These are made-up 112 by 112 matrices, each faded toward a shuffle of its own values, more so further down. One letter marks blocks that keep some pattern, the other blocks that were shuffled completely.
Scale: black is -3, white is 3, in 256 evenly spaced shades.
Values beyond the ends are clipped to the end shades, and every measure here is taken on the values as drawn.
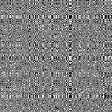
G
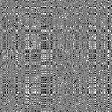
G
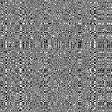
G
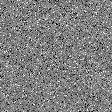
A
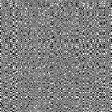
G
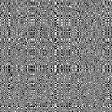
G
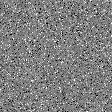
A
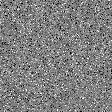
A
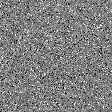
A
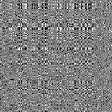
G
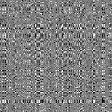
G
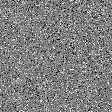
A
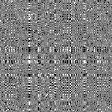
G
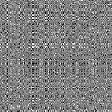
G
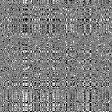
G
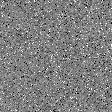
A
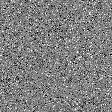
A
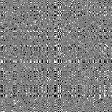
G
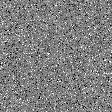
A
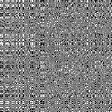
G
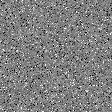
A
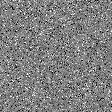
A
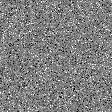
A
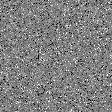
A
